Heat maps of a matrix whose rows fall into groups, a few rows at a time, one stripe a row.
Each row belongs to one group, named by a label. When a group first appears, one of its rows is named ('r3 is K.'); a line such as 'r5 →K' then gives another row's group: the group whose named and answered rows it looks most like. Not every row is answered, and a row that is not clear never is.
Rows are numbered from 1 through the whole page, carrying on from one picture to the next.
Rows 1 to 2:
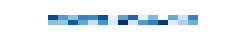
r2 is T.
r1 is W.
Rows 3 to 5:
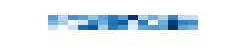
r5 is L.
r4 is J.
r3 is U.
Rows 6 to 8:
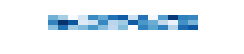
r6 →J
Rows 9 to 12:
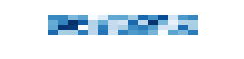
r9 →T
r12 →W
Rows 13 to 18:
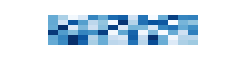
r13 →J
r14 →T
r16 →W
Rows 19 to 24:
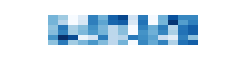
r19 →J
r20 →J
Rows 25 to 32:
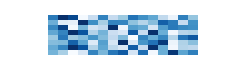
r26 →L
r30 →T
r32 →J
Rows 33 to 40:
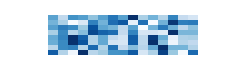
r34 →J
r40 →L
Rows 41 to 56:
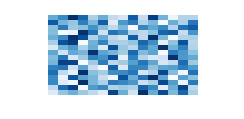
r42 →W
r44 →L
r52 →L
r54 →L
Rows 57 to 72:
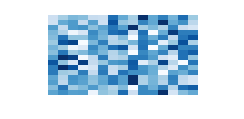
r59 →U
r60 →J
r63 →J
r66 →L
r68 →W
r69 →U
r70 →U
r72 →T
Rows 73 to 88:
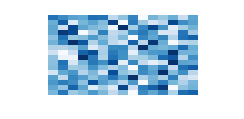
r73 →W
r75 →T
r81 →L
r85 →U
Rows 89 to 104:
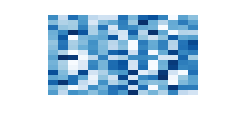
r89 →T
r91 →W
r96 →J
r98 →J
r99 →J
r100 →L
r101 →T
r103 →J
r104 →U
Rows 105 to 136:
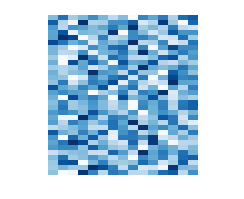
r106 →L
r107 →U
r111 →J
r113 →L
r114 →T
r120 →T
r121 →T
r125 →L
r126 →U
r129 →T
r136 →L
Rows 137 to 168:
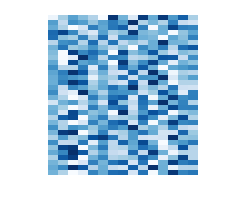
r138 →U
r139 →J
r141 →W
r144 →T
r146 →T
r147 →W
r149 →T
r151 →U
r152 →L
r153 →J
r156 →T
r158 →J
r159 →U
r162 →W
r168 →J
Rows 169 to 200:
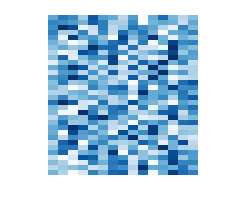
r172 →W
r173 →T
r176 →L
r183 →J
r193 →U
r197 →L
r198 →J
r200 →J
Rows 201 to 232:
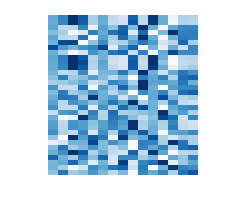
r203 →W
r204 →J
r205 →W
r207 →W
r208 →J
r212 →W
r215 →W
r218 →U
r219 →W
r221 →L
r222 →U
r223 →U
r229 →W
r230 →T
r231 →J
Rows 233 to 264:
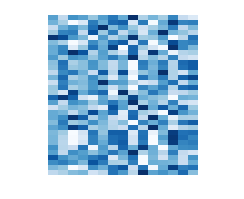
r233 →U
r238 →J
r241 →U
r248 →T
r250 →U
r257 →J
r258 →J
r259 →W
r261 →W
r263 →J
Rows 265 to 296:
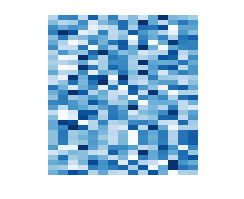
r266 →W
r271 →W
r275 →L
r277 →T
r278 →T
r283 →U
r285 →L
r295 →J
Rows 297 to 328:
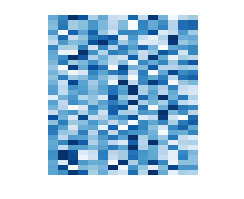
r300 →T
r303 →W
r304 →L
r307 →T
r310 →T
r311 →U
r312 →U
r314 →U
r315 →J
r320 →W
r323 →U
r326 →T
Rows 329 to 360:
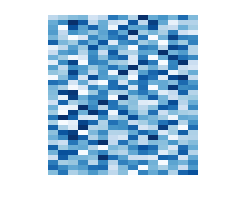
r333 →J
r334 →W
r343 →J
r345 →T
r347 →L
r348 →T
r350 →L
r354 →T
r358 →W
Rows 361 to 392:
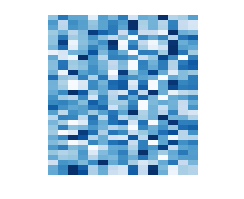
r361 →T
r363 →U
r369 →L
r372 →T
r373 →W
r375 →J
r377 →W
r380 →U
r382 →J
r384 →L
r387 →T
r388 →W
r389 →W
